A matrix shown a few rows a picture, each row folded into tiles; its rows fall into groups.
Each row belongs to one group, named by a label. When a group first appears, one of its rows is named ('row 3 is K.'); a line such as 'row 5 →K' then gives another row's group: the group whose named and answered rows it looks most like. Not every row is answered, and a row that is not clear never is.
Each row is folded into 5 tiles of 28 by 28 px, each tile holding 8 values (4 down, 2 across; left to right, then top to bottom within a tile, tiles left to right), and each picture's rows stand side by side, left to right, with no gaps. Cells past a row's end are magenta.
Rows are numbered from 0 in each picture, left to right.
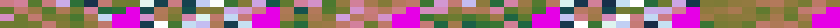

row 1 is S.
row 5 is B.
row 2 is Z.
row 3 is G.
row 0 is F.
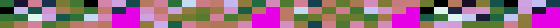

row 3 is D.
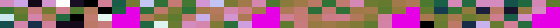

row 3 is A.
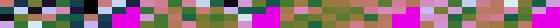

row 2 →B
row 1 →F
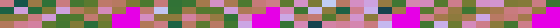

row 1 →B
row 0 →D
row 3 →S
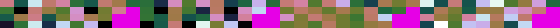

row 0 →A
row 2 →F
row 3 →S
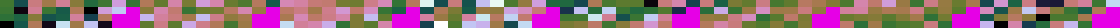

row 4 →D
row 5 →D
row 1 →S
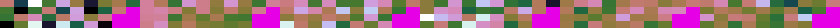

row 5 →F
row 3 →S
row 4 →Z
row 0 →A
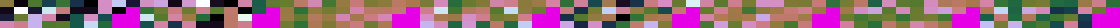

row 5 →S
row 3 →B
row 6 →B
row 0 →D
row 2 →Z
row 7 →D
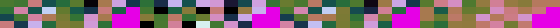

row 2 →D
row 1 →A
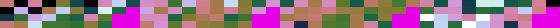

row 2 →G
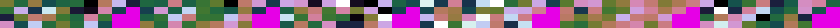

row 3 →S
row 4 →Z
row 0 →D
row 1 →D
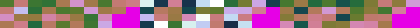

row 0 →B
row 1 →S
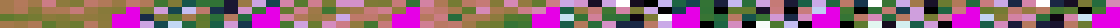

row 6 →A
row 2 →S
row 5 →A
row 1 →D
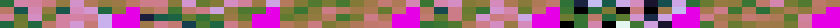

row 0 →Z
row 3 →Z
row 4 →A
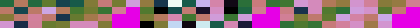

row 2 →Z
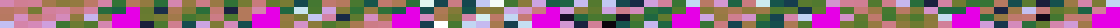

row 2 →D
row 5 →F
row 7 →G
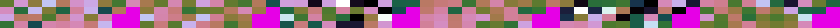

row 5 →F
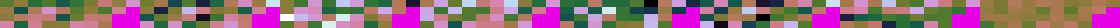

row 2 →S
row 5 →G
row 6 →G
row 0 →G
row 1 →G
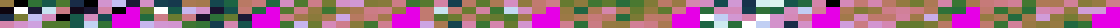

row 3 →B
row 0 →D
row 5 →S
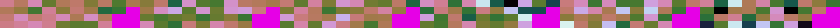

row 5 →A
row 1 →B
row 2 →S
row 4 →B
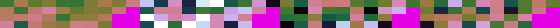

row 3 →A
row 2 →A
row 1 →S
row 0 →G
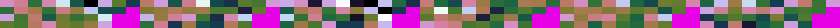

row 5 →G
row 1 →F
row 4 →F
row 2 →F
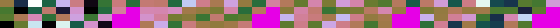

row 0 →A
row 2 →S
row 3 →F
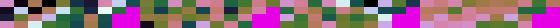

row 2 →F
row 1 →A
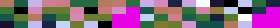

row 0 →A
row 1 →F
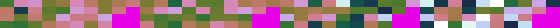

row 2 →F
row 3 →S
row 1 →B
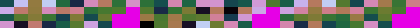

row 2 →G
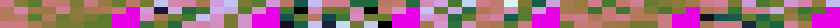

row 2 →A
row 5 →G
